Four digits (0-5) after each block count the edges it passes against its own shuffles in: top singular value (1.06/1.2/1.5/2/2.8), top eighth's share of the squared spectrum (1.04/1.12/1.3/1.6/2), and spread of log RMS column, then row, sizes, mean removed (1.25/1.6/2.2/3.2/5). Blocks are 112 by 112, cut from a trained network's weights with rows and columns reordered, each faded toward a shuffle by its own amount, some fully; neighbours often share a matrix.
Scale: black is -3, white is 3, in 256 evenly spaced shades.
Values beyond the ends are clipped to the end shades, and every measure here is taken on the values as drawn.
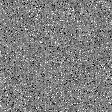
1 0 0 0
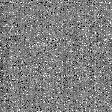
2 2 0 2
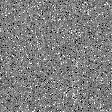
0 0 0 0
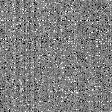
3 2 0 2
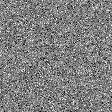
1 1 0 0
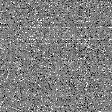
2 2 2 0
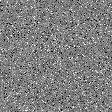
0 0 0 0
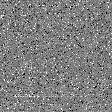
1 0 0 0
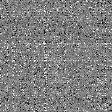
3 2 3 1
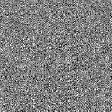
3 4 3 2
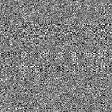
4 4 2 3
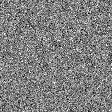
0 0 0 0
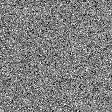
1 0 0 0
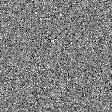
2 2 0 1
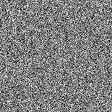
1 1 0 0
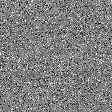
0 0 0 0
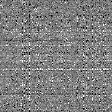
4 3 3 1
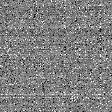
3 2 2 1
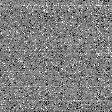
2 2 2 0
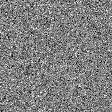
1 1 0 0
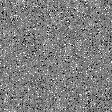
1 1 0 1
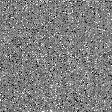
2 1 0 1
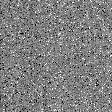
1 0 0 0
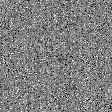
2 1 0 0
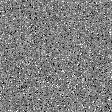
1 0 0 0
